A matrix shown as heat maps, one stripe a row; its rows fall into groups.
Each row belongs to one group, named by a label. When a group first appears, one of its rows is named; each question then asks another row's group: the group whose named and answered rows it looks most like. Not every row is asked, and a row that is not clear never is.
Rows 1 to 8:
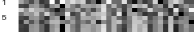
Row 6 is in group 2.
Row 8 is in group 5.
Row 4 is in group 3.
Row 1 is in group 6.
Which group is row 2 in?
5
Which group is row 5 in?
5
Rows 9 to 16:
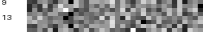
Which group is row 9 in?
5
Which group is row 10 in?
2
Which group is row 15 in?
5
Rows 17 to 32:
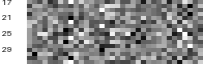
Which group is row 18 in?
3
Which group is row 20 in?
3
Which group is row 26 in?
6
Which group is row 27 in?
6
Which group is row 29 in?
3
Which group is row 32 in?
6
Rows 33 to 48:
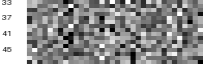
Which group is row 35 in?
5
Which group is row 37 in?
3
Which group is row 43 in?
5
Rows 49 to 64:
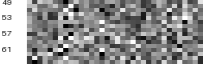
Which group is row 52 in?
6
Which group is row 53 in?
6
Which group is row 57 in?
5
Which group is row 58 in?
6
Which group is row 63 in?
2
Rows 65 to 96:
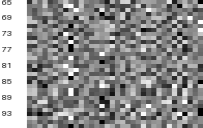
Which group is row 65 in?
2
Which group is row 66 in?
6
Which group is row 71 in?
5
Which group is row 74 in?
5
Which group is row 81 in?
2
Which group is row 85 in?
2
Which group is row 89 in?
3
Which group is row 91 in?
2
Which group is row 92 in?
2
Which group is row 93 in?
2
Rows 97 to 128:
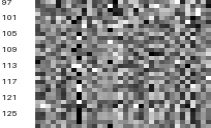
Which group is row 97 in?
2
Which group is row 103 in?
3
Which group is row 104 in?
3
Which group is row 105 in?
5
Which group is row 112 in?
3
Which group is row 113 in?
6
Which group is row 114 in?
6
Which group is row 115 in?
5
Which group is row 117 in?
5
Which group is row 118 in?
6
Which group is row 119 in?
6
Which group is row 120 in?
5
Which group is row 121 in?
5
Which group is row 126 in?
5
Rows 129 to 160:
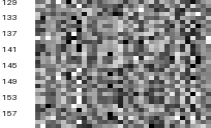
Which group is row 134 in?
5
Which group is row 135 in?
3
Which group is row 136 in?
5
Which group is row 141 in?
5
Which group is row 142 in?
3
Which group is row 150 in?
3
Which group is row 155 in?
2
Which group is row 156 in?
5
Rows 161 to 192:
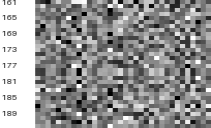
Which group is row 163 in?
3
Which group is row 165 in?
6
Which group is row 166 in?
3
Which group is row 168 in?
5
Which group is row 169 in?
3
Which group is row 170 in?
6
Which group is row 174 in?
5
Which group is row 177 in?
6
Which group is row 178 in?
5
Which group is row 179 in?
5
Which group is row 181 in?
5
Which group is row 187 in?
3
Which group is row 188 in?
2
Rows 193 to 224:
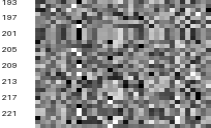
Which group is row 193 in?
5
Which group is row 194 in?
2
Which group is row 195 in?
2
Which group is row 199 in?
6
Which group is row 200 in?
5
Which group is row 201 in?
5
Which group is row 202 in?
5
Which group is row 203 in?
3
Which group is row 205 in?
2
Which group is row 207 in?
3
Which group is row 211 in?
6
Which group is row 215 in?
5
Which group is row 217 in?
3
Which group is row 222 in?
3
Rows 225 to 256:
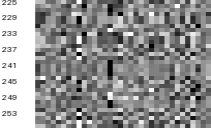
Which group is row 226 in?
2
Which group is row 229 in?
5
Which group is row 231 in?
3
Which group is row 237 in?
6
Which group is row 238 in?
5
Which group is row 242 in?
3
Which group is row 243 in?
3
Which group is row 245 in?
5
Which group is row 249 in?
3
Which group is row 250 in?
3
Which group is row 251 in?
3
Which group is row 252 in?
5
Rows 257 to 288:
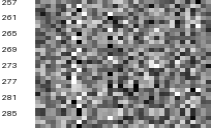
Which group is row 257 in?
3
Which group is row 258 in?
6
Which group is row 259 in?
5
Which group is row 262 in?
6
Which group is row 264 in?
2
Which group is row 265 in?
5
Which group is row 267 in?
5
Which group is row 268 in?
3
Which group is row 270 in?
2
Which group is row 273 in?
2
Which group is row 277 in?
2
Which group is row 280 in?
3
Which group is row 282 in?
6
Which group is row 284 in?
5
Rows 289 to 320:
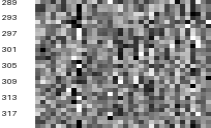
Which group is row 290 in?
5
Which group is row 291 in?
5
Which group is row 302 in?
2
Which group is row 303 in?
2
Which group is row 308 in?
2
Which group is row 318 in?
3
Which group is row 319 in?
5
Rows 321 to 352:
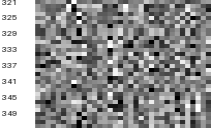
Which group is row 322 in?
6
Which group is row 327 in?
3
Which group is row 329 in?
5
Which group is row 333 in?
3
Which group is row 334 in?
2
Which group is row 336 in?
2
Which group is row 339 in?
3
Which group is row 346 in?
2
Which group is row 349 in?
5
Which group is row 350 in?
2
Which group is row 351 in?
5
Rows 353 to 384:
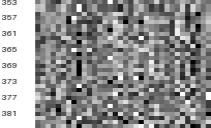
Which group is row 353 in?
2
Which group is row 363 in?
5
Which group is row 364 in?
3
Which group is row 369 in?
5
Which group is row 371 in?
5
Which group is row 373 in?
3
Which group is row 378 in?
6
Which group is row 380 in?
6
